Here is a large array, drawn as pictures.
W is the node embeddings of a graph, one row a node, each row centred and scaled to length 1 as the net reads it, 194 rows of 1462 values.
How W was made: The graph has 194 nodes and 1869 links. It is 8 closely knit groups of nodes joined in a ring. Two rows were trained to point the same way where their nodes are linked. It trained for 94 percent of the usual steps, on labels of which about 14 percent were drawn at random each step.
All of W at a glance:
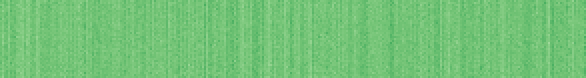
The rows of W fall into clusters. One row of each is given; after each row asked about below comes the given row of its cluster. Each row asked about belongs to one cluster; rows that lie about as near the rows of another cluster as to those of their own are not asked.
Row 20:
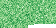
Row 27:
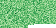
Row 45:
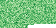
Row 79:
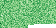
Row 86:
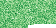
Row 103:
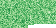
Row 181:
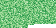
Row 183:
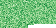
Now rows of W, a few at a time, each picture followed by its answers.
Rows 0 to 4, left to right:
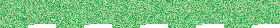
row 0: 27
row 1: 86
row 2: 45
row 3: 45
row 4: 45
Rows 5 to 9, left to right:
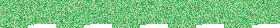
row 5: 183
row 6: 45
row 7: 183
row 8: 183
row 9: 79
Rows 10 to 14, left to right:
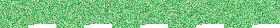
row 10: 103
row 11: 103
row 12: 86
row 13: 45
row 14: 86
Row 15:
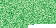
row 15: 45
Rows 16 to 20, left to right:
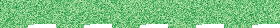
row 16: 86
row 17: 45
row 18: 45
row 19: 27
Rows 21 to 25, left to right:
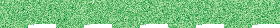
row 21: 27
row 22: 86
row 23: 183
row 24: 183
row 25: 86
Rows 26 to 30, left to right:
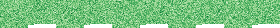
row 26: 79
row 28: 103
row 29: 45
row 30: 27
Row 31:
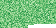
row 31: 79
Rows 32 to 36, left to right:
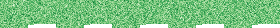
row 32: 183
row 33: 183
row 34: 20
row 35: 103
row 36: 183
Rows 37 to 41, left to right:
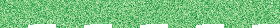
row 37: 86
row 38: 183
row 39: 79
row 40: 27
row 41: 20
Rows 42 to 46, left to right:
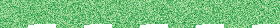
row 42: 181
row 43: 103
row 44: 45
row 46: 183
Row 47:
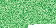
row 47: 45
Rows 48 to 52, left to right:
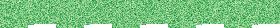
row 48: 103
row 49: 79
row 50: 79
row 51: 183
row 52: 183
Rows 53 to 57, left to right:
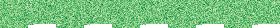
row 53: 27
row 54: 183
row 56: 183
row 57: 183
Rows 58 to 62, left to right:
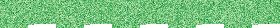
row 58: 45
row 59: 181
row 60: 20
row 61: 86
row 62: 181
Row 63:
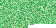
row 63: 183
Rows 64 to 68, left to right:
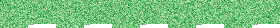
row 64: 86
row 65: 181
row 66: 20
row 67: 103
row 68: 86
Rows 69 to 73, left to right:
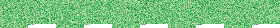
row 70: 86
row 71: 181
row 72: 79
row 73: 20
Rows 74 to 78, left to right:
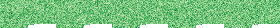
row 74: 45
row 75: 45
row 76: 183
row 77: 103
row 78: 20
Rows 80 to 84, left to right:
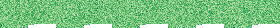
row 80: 20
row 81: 27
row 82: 79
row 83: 20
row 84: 181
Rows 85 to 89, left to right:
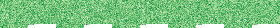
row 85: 45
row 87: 27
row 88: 183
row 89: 86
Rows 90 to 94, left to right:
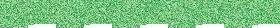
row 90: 103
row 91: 181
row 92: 79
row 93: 181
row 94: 103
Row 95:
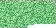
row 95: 45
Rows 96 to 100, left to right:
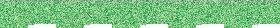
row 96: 181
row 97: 45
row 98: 20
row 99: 86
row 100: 27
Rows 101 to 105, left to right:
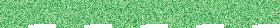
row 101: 20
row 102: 27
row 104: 103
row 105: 27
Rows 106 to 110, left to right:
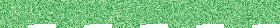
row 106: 27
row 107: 86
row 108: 181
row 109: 103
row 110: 27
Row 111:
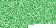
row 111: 183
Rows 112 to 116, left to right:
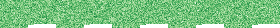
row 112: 86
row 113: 86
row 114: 79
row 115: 79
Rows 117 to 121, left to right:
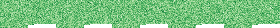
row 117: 79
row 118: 183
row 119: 183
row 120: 45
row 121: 181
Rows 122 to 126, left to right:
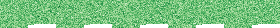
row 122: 183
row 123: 86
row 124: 181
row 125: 27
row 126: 79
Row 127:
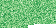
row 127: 79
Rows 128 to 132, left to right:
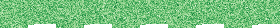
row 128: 181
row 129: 20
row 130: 86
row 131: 27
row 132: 103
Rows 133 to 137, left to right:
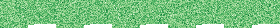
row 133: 181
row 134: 45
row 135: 45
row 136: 103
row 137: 183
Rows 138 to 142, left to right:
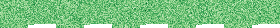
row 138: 181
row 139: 27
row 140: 79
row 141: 20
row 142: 183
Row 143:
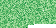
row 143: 183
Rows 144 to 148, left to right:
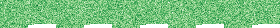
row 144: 86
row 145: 86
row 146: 103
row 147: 181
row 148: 20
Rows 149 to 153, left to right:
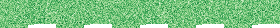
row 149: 20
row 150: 183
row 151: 20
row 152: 183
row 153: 27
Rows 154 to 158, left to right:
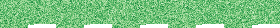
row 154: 183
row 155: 86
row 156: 27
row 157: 181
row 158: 103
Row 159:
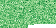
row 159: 45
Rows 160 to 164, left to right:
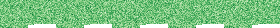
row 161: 183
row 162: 79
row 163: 27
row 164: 27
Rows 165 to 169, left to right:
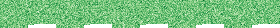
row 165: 20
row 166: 27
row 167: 181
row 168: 20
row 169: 20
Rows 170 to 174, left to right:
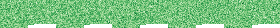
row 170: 103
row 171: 103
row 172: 27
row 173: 79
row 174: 27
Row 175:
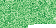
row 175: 86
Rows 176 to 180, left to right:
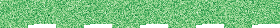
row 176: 103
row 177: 79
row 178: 103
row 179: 103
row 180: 181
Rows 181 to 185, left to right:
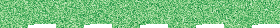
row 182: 181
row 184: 183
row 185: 27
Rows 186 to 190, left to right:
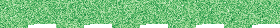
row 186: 181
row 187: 103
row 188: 45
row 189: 20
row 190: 86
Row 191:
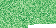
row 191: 79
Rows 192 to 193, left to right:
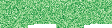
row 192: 103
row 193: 103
